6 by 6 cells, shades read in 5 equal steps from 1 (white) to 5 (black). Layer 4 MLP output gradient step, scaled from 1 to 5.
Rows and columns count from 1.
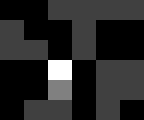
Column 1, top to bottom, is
5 4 4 5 5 5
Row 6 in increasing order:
4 4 4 5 5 5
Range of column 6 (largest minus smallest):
1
